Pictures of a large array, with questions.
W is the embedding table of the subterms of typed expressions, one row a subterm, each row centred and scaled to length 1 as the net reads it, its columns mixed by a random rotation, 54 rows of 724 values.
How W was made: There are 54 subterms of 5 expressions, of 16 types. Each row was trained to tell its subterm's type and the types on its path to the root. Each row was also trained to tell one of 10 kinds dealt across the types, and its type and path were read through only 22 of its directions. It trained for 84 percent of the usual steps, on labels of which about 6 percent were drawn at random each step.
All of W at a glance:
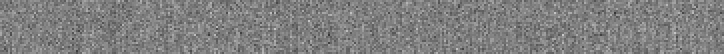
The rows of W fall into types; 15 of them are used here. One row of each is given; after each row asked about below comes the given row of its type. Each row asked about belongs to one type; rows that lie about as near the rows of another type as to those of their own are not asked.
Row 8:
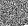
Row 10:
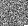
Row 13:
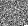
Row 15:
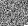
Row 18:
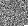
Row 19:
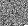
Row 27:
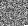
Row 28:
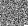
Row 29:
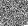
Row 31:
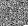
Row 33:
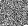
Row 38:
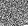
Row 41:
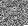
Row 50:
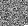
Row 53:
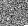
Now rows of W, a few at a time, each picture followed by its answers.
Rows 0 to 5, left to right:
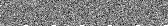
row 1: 53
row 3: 15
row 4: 13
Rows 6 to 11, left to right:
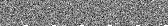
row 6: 31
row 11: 33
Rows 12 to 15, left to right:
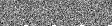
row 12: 13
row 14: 8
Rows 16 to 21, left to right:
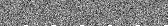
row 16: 41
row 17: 31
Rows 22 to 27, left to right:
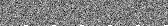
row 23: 41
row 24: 28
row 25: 19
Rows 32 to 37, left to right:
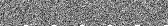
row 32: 15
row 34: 53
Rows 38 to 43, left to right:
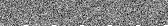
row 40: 19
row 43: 50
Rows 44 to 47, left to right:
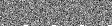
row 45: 33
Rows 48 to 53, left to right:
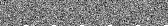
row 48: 33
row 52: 50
